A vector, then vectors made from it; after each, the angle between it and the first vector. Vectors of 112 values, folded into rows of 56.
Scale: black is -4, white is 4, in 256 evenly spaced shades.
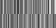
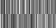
orthogonal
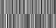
partly opposed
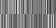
partly opposed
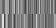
orthogonal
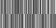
partly aligned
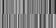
nearly opposite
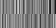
nearly opposite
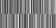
partly aligned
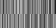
nearly opposite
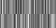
orthogonal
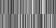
orthogonal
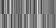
orthogonal
